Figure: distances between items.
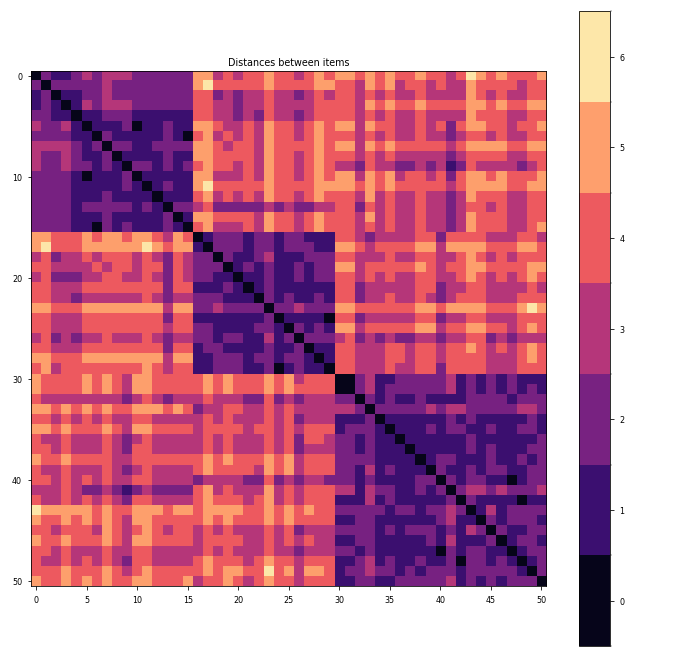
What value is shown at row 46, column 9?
3
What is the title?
Distances between items
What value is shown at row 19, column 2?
3
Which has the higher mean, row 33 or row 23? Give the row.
23
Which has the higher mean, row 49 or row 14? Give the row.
49
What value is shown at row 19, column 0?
4
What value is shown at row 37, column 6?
3
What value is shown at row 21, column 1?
4
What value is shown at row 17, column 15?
5
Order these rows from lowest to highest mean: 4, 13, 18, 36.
36, 13, 4, 18
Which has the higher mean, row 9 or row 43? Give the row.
43
